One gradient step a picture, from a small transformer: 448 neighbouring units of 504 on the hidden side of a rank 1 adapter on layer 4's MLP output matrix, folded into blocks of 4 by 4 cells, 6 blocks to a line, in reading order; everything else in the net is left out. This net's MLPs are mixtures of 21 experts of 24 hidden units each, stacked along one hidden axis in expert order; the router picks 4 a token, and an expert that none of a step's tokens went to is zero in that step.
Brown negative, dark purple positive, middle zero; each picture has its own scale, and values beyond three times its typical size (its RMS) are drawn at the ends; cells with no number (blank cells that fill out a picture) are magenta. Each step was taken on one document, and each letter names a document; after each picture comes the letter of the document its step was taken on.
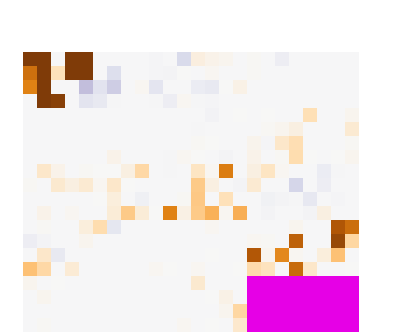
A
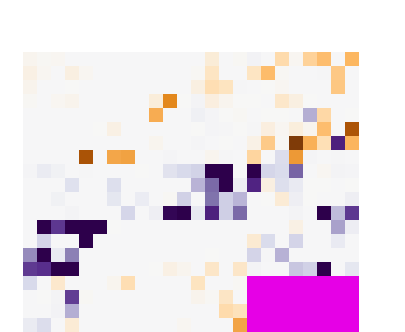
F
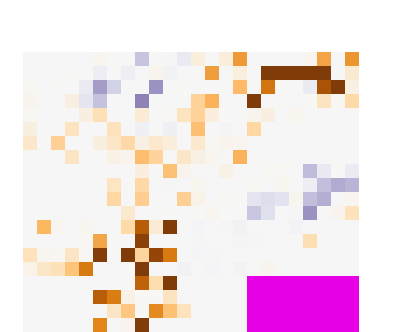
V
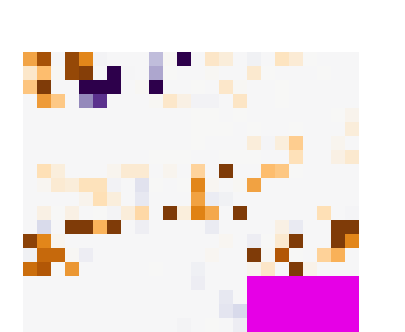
A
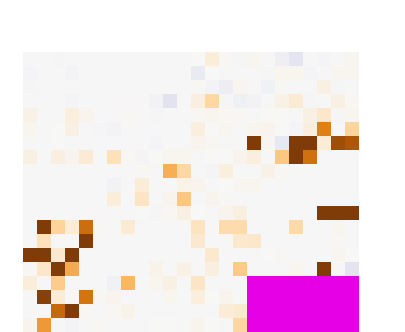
F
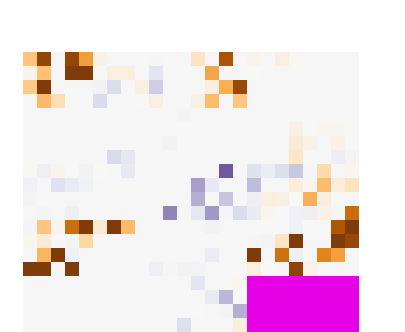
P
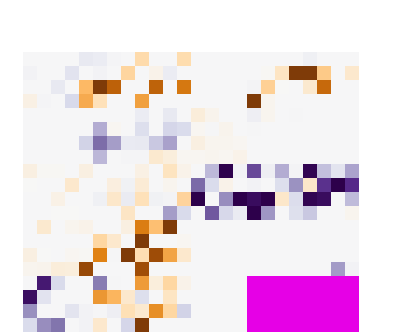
V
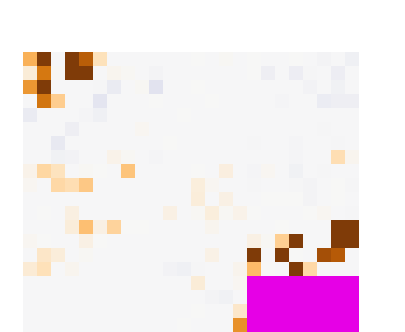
P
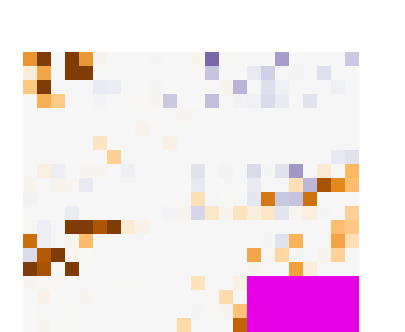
P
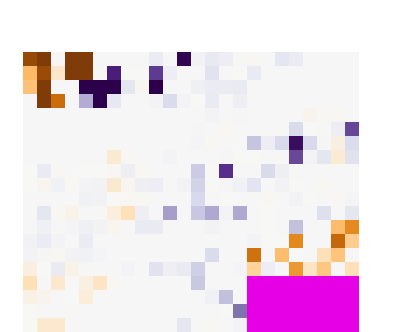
A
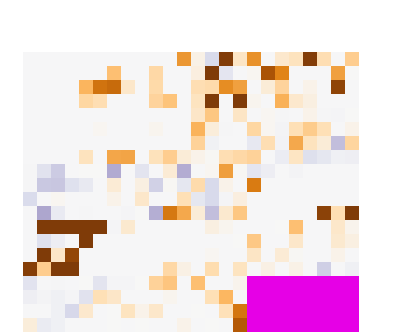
F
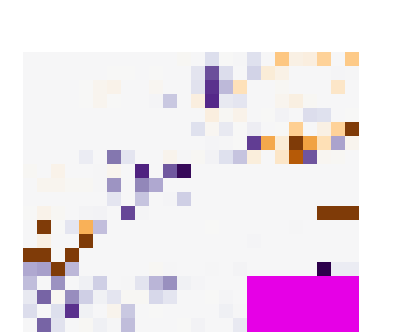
F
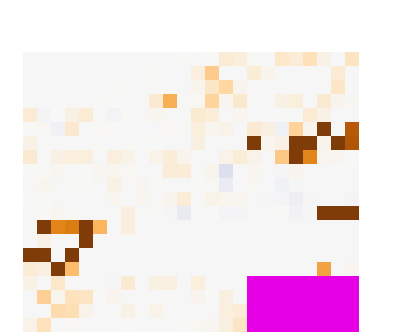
F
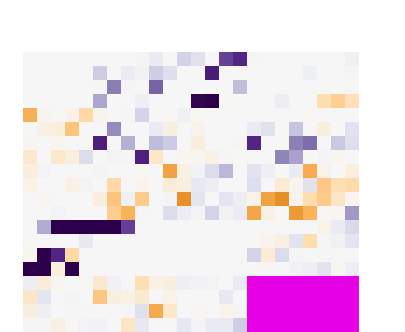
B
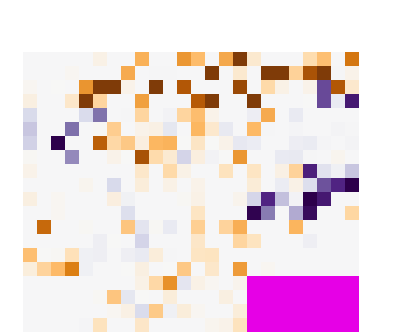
V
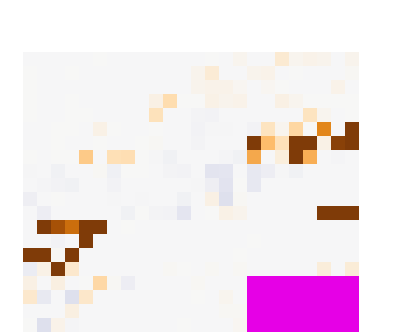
F
